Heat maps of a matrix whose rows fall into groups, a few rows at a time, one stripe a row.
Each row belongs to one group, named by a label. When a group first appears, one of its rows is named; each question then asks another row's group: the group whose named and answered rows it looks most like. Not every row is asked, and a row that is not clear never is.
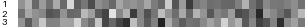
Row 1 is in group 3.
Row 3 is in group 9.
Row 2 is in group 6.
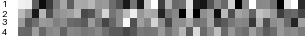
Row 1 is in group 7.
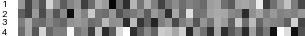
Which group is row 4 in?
3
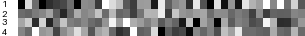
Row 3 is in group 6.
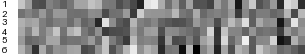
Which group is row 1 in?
7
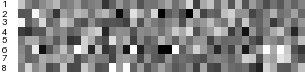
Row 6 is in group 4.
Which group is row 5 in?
6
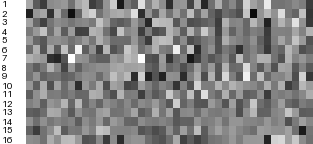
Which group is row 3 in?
7
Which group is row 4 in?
6
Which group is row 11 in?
6
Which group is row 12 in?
3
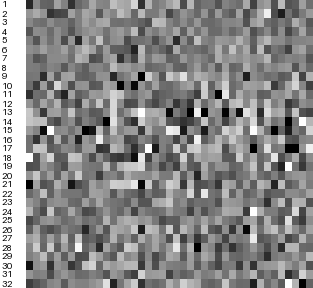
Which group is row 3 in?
7
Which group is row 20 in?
3
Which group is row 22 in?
6
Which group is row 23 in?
7
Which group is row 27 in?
3
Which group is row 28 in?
3
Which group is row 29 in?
6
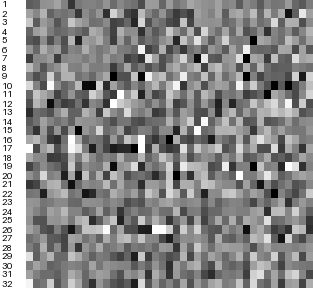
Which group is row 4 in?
6
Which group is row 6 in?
9
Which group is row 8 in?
9
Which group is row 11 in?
6
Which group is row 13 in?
4
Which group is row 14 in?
6
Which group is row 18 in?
7
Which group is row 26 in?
7
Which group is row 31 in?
7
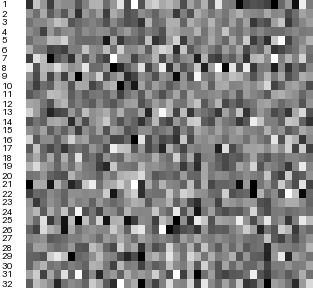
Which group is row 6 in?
7
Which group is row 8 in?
9
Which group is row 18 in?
3
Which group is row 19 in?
3
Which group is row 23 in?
7
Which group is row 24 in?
3
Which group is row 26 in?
9
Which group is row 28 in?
6
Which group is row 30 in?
6
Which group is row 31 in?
3
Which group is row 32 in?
6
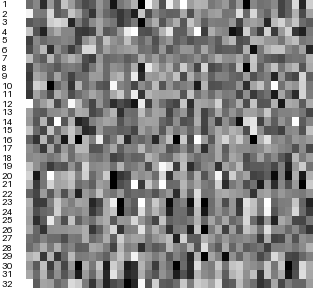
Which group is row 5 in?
4
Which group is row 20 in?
9
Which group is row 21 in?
9
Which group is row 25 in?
9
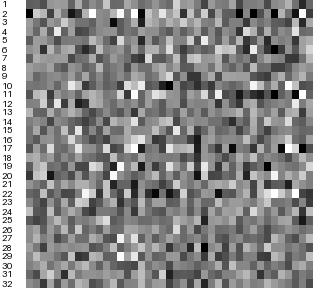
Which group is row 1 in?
3
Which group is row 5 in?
6
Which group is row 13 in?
4
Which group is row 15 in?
3
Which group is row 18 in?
3
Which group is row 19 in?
6
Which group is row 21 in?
9
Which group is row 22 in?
4
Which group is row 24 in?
4
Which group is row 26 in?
3
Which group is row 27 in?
6
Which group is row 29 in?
6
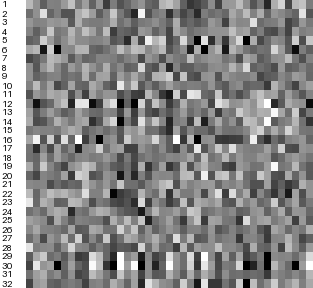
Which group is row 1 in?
7
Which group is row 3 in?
3
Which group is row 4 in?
9
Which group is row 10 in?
6
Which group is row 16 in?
3
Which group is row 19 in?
4
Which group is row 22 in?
9
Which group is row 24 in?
7
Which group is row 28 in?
4
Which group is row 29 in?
6
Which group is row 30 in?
6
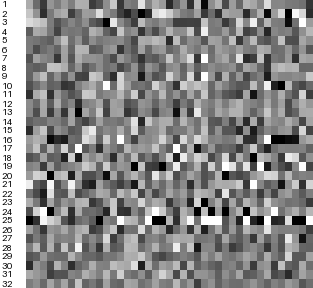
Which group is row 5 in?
3
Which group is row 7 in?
6
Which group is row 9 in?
6
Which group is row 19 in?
9
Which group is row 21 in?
4
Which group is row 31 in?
7
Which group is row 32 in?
3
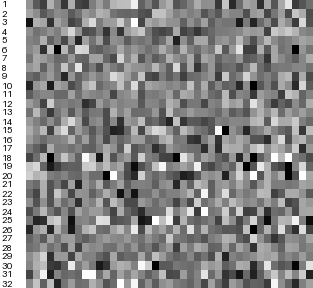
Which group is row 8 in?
3
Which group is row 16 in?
7
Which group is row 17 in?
4
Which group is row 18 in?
4
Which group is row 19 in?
7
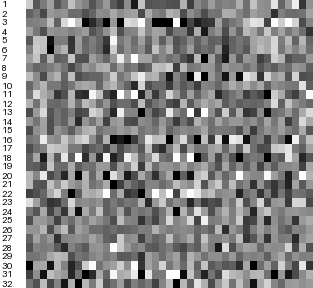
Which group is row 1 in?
4
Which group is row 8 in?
7
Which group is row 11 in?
6
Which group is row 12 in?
4
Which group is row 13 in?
6
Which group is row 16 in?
9
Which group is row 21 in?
9
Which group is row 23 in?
7
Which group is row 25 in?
6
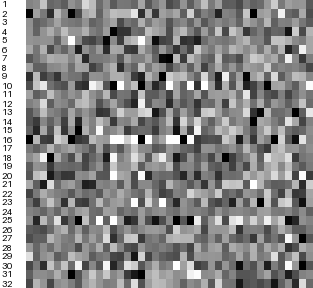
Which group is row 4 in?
9
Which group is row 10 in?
6
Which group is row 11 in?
9
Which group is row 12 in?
9
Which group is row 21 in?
4
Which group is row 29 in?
4
